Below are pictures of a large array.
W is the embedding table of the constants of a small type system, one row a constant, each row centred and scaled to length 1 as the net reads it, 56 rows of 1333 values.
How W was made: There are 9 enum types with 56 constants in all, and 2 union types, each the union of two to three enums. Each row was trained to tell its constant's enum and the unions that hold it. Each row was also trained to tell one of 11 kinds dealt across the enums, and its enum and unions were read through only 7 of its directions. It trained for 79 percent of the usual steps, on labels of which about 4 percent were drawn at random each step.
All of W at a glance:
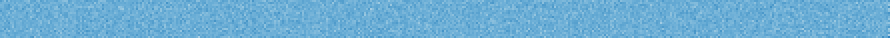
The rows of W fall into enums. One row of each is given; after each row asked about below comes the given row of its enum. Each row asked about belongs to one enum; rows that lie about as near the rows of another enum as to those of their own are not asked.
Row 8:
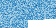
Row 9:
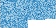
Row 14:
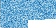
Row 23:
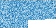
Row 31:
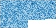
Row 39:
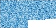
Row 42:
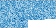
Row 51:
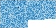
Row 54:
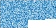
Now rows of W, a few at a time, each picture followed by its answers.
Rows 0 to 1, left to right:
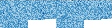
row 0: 39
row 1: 54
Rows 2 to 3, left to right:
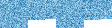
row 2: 51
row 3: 9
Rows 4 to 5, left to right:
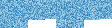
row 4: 51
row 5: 54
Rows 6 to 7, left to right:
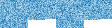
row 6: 9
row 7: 31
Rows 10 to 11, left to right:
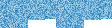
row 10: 14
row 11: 42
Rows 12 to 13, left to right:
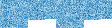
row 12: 9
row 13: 51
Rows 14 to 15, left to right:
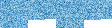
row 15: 54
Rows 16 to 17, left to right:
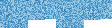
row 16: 39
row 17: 9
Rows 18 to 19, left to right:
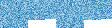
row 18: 23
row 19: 39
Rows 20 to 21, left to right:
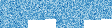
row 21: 31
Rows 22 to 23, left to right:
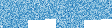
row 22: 23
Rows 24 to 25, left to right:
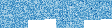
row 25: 14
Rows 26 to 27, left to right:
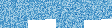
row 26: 42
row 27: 39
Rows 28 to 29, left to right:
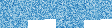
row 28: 39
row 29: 23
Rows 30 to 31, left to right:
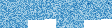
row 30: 9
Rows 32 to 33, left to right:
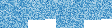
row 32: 51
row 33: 31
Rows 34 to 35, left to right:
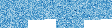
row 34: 42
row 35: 9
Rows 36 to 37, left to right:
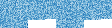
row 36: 42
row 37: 51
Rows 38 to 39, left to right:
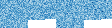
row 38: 51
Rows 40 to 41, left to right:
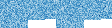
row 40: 14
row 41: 51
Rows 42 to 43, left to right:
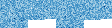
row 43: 23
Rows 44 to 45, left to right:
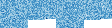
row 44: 9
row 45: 54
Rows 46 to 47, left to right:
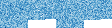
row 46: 54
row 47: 39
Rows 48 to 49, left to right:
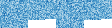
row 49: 23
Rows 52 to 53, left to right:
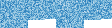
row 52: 39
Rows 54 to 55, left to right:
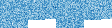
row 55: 42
